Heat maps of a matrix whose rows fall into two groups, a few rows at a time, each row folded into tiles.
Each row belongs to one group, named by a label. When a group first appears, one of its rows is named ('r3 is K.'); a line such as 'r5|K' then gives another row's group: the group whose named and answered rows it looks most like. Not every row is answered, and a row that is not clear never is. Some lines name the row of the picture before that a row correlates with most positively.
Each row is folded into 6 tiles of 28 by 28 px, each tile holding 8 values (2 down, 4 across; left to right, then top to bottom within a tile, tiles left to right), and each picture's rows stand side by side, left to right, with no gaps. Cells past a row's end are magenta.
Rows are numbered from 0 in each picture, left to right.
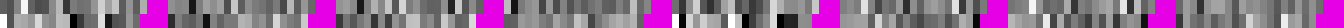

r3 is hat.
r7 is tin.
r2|tin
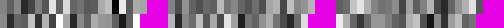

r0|tin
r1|tin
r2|hat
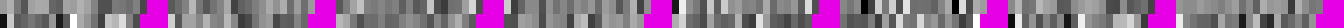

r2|hat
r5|tin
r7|hat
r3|hat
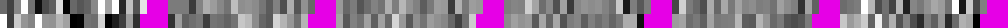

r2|tin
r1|tin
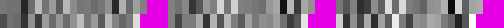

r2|tin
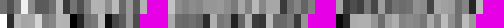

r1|hat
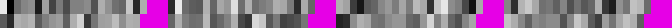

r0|hat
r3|hat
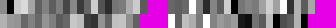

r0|hat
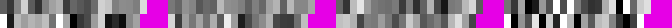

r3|tin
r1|tin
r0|tin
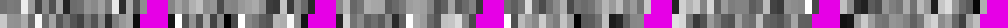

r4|hat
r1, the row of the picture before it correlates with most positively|2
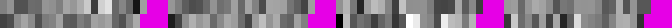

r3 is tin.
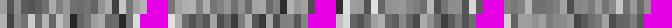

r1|hat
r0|tin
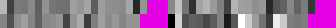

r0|hat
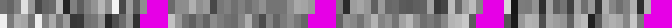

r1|hat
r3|hat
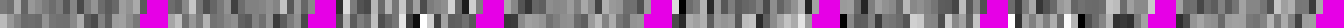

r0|hat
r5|tin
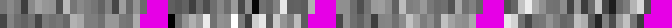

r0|tin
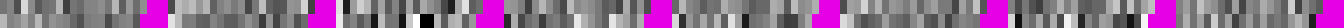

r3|tin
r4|tin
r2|hat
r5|hat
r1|hat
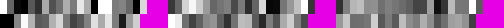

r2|hat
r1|hat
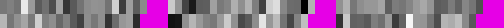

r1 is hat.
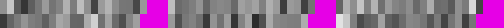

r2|hat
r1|hat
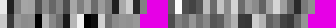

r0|hat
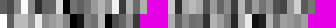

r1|hat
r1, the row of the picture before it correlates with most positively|0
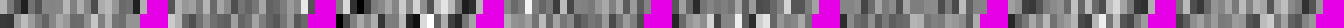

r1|hat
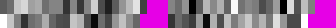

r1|tin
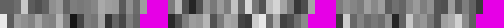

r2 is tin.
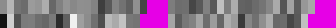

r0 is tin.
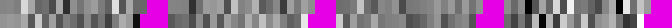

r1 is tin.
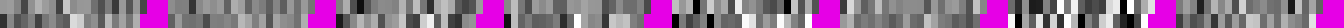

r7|tin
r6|tin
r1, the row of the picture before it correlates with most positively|1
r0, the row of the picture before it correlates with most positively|1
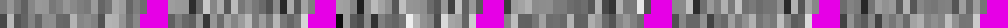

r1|tin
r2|tin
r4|tin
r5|tin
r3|hat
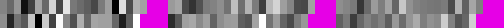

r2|tin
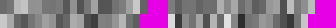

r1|tin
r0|hat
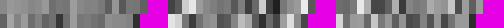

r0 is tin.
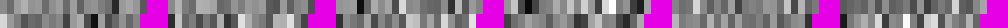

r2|tin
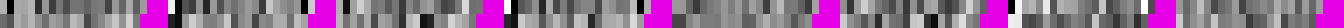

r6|hat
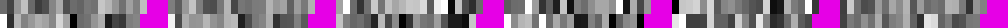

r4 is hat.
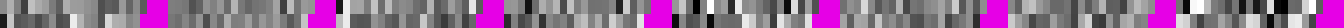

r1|tin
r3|tin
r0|tin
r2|hat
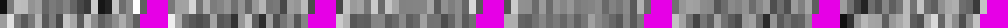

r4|hat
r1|hat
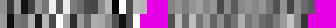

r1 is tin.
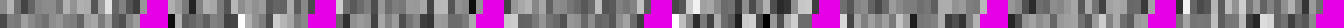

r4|hat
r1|tin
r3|hat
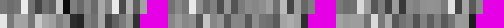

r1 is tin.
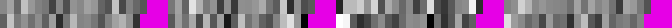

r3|hat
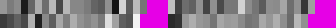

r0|tin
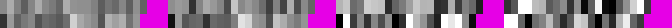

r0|tin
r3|hat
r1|tin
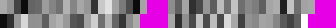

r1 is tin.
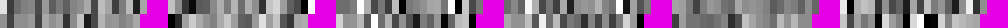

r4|tin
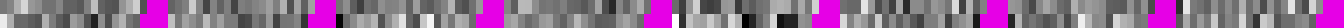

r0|hat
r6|tin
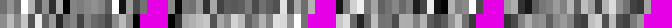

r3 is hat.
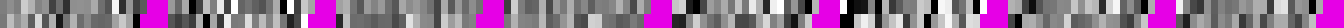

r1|tin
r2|tin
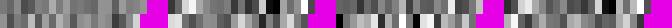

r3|hat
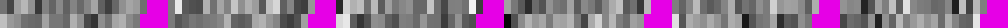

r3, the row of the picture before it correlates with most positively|2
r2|hat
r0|hat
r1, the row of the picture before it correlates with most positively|0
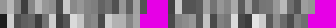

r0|tin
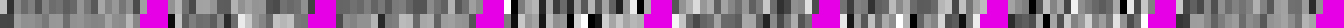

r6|tin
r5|tin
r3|hat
